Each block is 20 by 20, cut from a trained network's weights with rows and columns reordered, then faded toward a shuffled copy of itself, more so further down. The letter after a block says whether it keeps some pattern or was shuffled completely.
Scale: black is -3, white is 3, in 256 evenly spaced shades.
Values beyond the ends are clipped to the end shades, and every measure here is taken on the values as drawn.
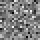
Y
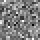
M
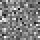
Y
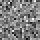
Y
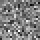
M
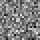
M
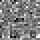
Y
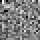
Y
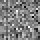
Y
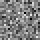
M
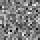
M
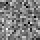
M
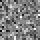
M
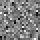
M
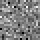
M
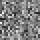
M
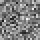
M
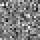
M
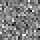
M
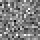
M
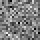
M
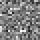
Y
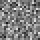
M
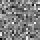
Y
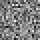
M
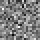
Y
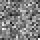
Y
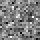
M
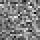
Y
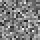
M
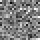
M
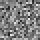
M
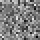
M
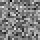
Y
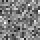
M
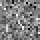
M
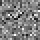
Y
